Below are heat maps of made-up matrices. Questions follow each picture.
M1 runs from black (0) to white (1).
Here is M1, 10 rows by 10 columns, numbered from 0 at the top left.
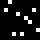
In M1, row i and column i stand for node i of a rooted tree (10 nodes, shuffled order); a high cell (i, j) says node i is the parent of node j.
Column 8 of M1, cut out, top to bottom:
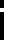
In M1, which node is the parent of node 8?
2
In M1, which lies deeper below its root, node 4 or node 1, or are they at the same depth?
node 4
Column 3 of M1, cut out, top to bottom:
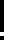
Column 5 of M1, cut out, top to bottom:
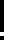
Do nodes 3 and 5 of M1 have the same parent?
yes
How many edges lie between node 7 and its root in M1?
4
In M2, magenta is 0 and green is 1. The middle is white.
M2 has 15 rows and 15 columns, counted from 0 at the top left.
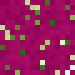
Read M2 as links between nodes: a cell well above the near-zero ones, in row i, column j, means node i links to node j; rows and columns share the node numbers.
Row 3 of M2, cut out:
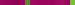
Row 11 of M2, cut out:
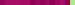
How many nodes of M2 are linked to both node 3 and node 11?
1
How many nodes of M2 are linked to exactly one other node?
5
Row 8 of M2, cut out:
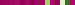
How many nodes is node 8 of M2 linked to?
3
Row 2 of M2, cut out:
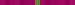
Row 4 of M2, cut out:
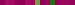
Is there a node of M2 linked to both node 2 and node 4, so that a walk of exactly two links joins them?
yes
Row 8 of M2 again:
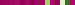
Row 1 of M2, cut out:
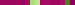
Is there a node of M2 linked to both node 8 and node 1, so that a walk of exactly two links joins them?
yes
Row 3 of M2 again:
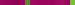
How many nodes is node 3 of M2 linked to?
2
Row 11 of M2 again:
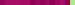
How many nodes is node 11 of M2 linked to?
1
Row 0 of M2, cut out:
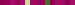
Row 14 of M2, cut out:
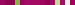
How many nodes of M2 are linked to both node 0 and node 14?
0
